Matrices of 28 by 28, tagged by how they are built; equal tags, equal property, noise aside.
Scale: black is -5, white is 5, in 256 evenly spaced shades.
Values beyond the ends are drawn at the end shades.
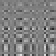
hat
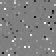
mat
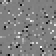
mat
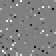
mat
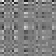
hat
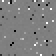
mat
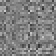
hat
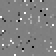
mat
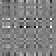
hat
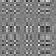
hat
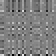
hat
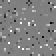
mat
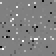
mat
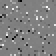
mat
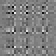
hat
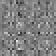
hat
